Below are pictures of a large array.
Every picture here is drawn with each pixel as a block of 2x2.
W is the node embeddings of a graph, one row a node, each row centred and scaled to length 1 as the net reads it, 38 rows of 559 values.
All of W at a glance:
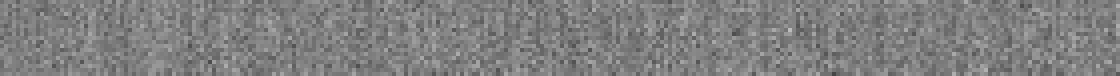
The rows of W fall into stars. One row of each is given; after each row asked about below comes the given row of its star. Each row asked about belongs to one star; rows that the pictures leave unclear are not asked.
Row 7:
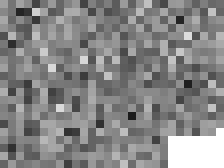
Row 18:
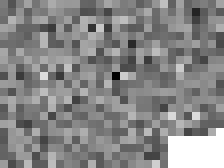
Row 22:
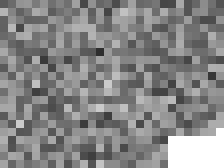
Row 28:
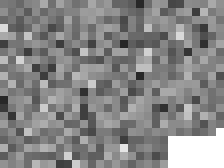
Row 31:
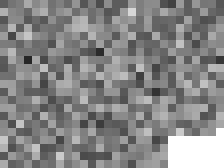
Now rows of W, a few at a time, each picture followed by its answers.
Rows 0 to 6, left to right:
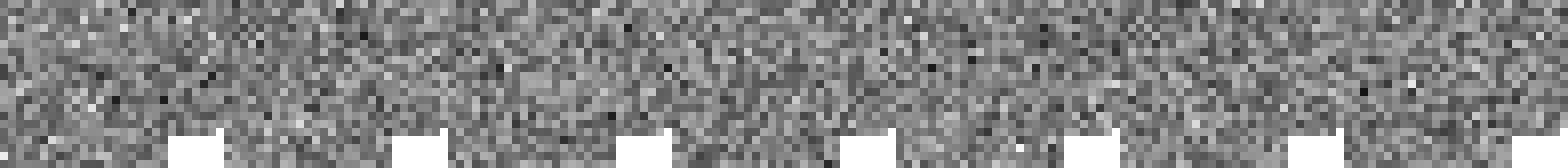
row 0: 22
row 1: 28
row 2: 28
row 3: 7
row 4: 28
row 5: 31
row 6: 31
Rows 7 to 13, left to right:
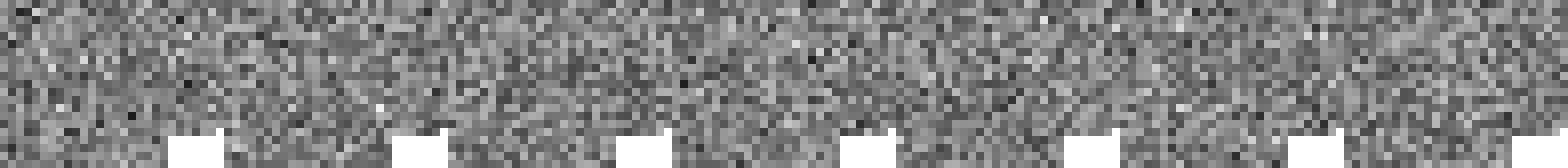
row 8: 18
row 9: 7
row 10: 7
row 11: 31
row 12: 7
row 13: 22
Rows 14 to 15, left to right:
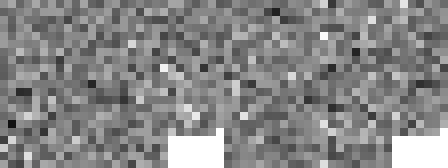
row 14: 31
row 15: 22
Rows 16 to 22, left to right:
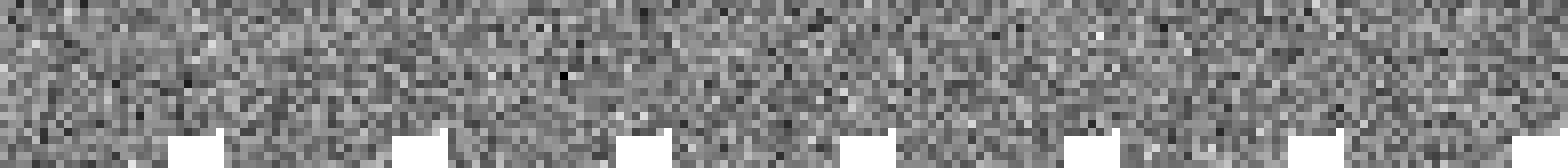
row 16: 7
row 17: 22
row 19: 31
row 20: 7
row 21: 31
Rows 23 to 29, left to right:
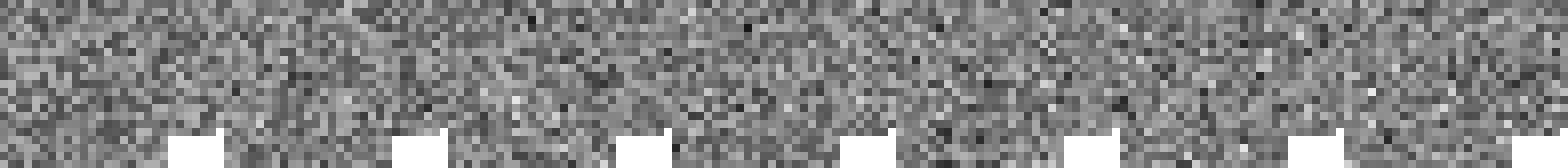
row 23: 31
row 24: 7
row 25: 18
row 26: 28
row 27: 31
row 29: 7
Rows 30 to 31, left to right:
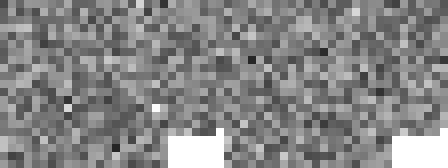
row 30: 31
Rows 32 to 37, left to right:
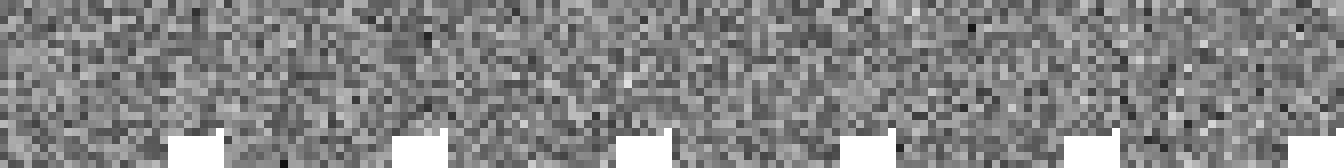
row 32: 18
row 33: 22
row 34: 22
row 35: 28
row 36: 28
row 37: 28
